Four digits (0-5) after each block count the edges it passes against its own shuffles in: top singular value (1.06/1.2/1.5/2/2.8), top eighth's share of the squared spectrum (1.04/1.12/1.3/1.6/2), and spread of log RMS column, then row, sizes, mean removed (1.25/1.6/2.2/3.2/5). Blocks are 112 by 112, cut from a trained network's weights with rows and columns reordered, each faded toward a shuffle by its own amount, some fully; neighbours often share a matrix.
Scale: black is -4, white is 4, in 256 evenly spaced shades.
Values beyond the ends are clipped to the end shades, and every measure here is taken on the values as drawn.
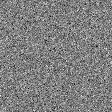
1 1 0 0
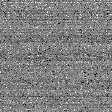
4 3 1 1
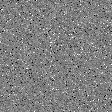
1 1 0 0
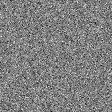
0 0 0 0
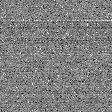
3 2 0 1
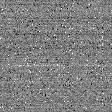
3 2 1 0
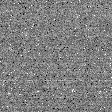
2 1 0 0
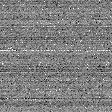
4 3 1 2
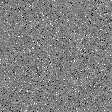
1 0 0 0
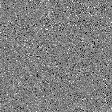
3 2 1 1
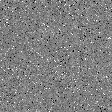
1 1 0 0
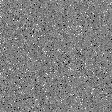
1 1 0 1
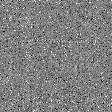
1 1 0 1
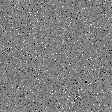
0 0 0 0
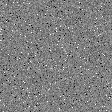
0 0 0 0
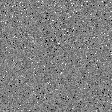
1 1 0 1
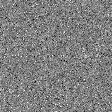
2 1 0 1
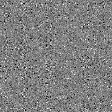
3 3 2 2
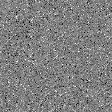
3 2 2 1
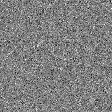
2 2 0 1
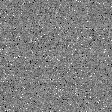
1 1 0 0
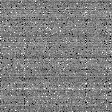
4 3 2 1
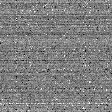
4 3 2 2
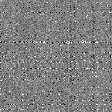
3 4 1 3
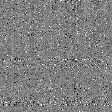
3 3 1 2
